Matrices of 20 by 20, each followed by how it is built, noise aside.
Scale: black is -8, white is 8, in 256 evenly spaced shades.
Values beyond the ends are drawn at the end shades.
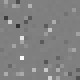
sparse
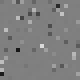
sparse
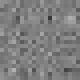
low rank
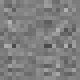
low rank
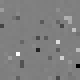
sparse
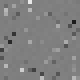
sparse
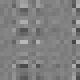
low rank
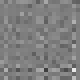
low rank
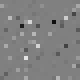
sparse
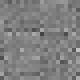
low rank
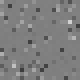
sparse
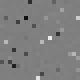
sparse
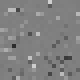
sparse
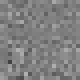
low rank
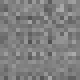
low rank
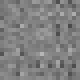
low rank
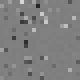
sparse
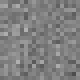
low rank
